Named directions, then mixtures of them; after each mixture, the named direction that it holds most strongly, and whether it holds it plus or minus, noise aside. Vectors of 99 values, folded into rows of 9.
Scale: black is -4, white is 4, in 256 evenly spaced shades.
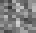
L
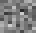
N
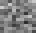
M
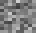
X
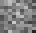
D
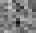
L, minus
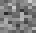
N, plus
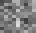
L, plus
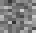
D, minus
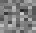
N, plus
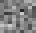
N, plus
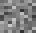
N, plus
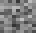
M, plus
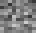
M, minus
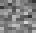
M, minus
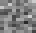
M, plus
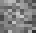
D, plus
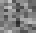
L, minus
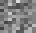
X, plus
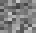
X, plus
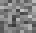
M, plus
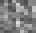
L, plus
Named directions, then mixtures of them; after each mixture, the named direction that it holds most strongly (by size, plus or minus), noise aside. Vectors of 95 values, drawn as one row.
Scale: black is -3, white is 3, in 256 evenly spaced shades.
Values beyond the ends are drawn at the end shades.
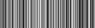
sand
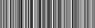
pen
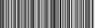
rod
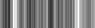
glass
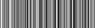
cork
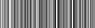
cork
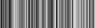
cork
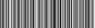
rod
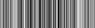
pen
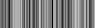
pen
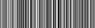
sand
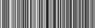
cork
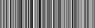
pen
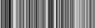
glass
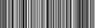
sand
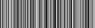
cork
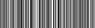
pen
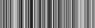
pen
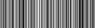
sand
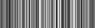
cork
